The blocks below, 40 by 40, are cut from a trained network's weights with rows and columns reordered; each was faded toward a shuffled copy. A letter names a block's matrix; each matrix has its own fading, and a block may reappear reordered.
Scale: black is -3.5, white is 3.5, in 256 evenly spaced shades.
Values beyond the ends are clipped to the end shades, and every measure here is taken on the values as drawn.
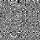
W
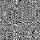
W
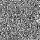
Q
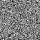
Q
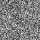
Q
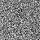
Q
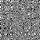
W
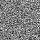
Q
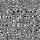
W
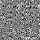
W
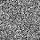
Q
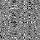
W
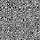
W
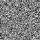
Q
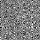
W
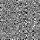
W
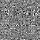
W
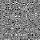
W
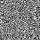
Q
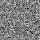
Q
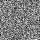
Q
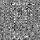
W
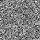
Q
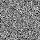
Q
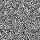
Q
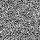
Q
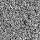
Q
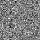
Q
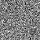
Q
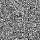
Q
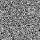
Q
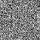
Q
